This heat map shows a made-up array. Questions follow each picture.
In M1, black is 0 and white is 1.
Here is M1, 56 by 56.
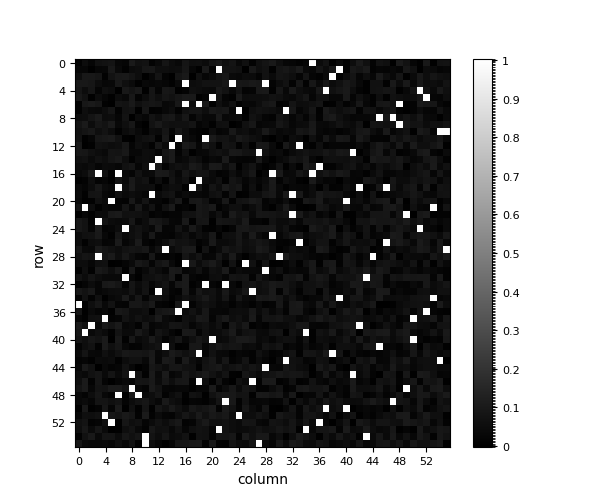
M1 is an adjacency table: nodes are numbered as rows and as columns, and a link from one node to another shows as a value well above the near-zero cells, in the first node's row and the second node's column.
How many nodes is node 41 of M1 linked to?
2
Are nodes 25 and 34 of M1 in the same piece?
no
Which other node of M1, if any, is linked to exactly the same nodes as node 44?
node 30
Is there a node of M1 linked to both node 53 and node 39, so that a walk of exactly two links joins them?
yes
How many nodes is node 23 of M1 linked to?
1
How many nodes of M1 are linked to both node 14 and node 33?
1
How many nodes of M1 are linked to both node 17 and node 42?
1
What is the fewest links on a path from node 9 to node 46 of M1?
4
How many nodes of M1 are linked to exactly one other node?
9
